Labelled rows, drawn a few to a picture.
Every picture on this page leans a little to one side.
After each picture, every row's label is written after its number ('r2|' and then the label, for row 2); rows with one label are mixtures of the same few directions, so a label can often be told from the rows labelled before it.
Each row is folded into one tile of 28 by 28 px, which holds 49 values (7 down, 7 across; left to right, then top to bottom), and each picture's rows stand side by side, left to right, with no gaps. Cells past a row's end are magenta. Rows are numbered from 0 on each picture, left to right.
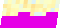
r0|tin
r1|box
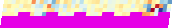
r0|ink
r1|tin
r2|ink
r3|ink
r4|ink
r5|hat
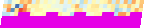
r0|hat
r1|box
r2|tin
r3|tin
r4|box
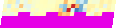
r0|ink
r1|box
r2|hat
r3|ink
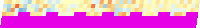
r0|hat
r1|hat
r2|hat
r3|ink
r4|box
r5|ink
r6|box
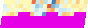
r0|box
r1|tin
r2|box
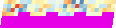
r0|hat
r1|hat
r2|ink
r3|hat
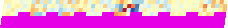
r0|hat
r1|box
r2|box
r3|ink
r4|hat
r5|ink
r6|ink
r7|ink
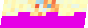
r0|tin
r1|ink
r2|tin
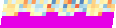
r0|tin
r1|tin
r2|ink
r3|tin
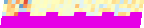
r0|tin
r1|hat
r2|tin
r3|hat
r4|box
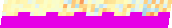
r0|tin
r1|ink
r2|ink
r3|hat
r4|hat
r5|box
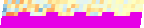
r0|box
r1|hat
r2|hat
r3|box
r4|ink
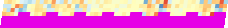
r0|hat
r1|tin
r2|tin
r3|box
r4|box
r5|tin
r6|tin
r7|tin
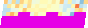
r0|box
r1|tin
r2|tin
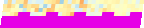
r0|tin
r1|hat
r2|tin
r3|hat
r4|tin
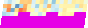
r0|hat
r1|ink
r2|tin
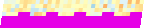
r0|hat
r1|box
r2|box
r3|ink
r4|ink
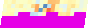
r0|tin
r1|hat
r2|hat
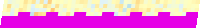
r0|hat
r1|box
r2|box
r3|ink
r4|hat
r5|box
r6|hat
